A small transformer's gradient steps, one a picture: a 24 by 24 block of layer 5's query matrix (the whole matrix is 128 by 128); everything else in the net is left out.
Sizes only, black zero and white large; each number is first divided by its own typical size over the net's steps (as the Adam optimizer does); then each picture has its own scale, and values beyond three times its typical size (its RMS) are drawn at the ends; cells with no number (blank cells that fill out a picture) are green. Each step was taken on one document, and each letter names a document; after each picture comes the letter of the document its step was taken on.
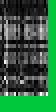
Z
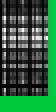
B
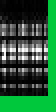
B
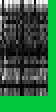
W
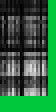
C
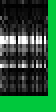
B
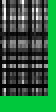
B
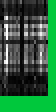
Z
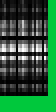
B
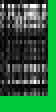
C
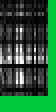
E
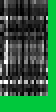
Z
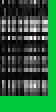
C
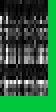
Z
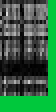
W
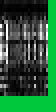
Z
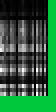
B
